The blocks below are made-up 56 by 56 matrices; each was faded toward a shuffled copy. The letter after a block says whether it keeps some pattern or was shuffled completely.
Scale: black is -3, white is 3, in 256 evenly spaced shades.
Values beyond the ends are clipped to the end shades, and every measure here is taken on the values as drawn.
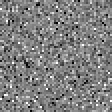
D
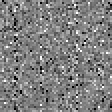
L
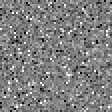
D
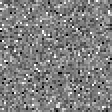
D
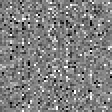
L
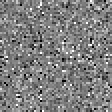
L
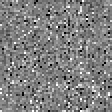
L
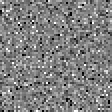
D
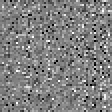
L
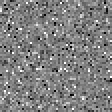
D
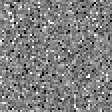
D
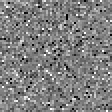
D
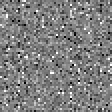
L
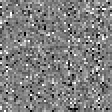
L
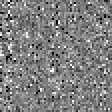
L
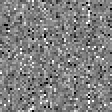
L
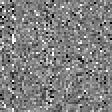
L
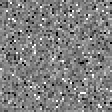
D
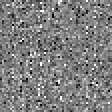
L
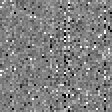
L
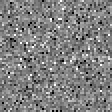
D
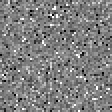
D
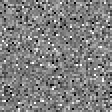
D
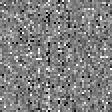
L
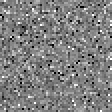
D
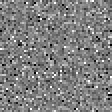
D
